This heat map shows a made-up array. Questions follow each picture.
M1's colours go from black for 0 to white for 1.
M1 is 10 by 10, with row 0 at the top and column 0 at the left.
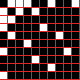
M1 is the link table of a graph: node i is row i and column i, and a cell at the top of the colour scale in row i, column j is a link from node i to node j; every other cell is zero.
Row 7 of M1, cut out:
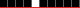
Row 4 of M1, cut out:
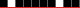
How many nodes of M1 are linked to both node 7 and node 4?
0
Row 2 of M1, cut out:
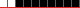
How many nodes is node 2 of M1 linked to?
2
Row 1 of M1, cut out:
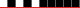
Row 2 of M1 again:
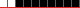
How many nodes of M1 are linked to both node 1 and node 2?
1
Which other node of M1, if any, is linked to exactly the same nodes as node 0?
none
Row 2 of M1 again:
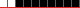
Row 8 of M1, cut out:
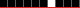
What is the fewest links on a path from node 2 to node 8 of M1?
3
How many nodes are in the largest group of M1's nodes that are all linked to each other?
3
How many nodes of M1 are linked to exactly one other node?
4
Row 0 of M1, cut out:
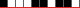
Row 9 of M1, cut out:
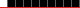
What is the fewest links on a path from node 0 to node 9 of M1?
1
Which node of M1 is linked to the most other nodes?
node 0
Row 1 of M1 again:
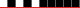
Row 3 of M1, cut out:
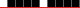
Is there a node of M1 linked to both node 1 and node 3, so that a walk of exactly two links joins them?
yes
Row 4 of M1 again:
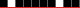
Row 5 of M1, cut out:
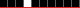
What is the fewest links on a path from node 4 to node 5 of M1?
4
